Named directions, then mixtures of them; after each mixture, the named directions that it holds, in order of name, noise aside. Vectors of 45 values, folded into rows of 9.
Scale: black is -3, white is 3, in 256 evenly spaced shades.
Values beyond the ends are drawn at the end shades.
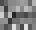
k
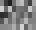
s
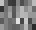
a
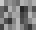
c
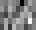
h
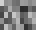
c, k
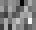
h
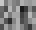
c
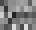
k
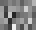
h, k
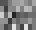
k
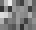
s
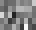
a, k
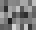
c, k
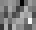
h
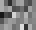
k, s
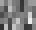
c, h
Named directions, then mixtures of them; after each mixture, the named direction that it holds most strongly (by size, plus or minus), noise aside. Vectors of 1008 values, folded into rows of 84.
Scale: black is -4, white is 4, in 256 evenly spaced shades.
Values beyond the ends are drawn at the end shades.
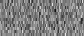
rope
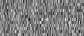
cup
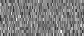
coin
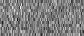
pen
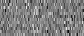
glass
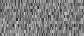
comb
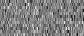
glass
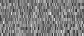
coin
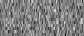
rope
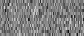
glass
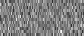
coin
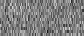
pen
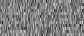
pen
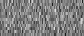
rope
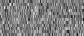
glass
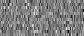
glass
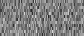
comb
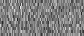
pen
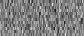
rope
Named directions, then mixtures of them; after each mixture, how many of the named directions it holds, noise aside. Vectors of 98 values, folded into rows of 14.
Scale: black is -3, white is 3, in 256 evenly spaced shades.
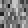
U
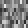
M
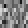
one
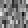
two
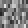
two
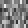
one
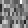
two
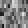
two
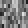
two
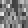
one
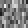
two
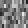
two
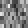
one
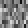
one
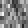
one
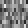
one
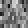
one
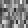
one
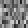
one
